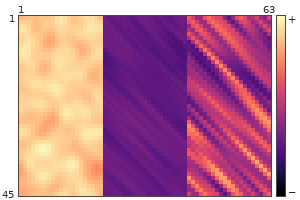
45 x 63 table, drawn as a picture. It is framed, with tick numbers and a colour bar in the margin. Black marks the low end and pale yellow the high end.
It is made of 1 by 3 panels. Panel 1,1: very high, blotchy, faint in contrast. Panel 1,2: low, slanting down to the right, faint in contrast. Panel 1,3: middling, slanting down to the right, strong in contrast.
